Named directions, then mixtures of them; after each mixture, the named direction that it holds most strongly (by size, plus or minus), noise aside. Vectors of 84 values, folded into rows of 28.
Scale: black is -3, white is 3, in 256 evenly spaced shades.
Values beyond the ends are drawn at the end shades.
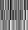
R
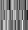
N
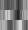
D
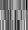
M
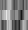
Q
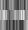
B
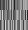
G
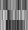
B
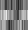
D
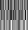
R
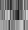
D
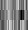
B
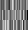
N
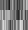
D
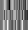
N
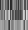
R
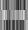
B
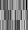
M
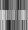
B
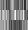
B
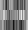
B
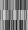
B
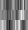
Q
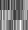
D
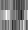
Q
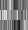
Q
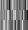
N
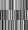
G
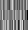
N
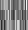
M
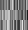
N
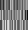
G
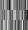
N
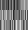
G
